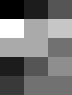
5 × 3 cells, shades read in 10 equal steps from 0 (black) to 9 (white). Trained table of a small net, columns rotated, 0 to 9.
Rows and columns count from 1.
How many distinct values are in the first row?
3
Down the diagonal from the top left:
0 6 4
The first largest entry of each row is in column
3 1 1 3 2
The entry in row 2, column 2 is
6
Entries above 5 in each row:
0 3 2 0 0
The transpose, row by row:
0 9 6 1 2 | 1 6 6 3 4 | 3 7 4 5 4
